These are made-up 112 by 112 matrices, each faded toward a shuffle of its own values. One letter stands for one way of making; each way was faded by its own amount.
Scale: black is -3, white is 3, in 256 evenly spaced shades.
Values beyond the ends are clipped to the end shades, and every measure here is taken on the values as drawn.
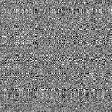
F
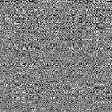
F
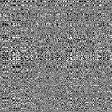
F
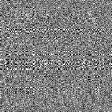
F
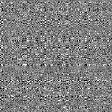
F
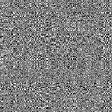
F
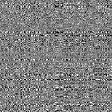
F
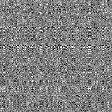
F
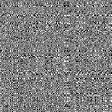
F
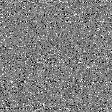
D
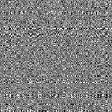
F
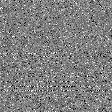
D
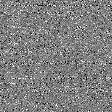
D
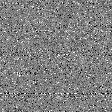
D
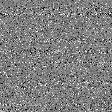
D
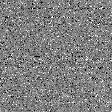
D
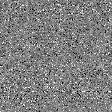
D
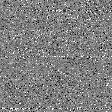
D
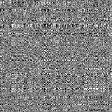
F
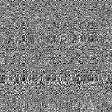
F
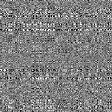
F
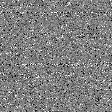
D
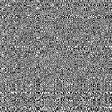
F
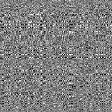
F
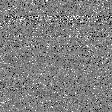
D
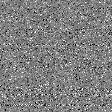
D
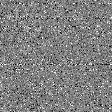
D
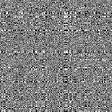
F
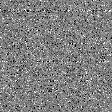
D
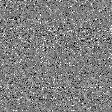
D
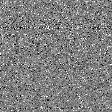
D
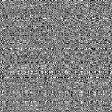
F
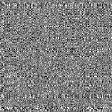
F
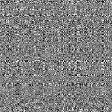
F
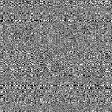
F
